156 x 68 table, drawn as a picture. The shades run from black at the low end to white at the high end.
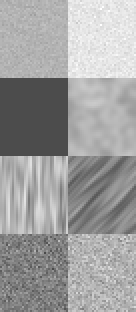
It is made of 4 by 2 panels. Panel 1,1: high, fine-grained, faint in contrast. Panel 1,2: very high, fine-grained, faint in contrast. Panel 2,1: low, flat. Panel 2,2: high, blotchy, faint in contrast. Panel 3,1: high, streaked downward. Panel 3,2: middling, slanting up to the right. Panel 4,1: middling, fine-grained. Panel 4,2: high, fine-grained.
